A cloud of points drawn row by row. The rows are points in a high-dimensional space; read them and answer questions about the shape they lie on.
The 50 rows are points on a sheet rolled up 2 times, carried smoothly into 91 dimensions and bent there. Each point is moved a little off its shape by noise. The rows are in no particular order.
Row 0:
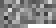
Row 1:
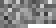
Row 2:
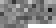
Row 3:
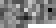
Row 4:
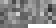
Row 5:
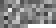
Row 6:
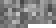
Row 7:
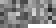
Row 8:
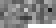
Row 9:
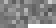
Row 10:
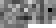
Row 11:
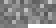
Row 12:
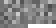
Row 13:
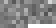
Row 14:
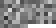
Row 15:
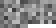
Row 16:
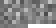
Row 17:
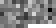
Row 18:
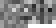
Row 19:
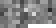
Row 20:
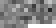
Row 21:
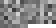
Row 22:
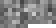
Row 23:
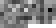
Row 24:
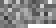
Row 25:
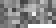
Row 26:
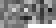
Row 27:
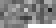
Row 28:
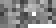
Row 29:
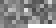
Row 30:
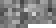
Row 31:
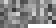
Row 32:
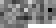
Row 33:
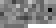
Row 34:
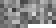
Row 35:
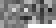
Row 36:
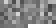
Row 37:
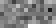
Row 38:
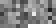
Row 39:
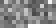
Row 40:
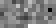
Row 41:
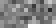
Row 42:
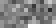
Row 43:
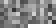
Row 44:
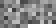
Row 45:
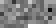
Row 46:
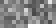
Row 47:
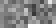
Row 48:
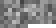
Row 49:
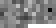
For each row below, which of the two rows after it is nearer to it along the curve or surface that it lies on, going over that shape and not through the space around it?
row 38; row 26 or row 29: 26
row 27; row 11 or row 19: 19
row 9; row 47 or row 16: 16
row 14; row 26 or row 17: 17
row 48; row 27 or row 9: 9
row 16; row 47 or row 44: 47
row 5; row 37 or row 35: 37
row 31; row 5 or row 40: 5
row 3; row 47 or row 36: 47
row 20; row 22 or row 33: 33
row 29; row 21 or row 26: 21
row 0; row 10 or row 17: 17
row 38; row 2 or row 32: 32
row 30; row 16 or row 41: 16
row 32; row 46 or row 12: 46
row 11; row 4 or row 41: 4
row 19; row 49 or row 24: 49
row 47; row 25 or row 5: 5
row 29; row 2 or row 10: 2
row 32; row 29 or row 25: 25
